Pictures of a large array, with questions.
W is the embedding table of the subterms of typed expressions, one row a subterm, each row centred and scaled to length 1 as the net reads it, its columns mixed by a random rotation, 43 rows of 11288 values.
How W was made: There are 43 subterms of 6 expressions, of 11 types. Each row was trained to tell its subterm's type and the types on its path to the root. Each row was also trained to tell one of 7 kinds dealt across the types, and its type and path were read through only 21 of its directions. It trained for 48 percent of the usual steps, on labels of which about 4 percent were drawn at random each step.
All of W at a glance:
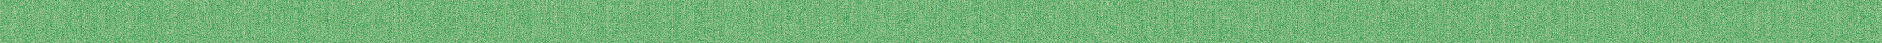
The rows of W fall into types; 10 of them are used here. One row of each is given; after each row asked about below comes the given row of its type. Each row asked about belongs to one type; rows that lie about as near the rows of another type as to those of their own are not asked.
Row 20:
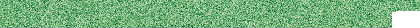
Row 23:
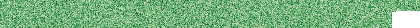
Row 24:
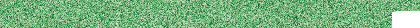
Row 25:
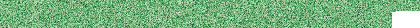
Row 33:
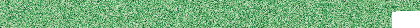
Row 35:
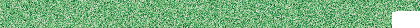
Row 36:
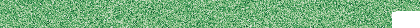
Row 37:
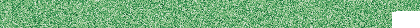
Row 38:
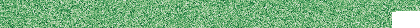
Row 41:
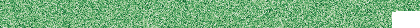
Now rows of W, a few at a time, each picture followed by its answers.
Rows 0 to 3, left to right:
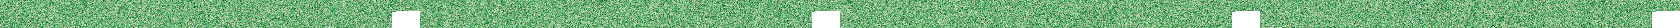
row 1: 41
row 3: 37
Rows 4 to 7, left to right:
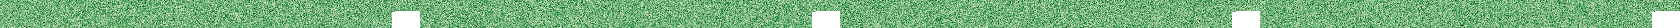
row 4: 41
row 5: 24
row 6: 36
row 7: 33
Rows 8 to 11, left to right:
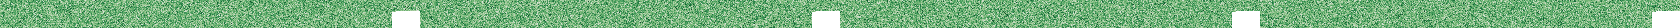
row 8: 38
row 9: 24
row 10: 33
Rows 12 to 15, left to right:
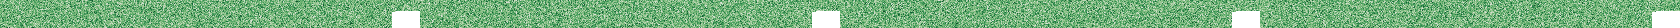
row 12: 36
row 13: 23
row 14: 20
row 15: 38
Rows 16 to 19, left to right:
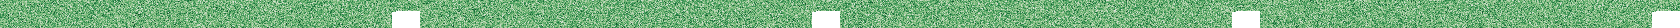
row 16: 23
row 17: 35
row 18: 35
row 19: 23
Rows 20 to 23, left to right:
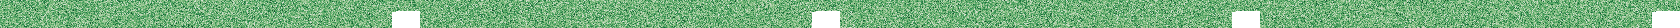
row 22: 41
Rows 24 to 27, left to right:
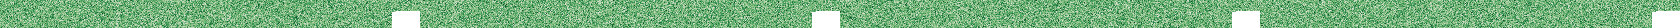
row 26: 24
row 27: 20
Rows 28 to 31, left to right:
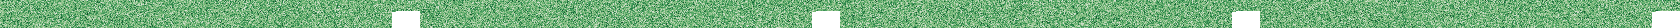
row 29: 36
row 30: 37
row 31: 20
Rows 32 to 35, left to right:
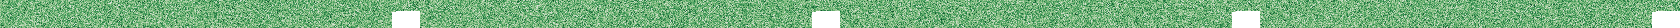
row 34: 24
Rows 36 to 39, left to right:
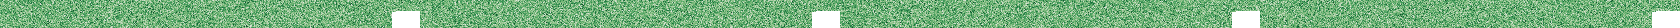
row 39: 23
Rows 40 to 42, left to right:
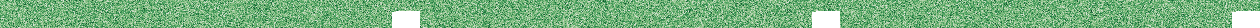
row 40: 20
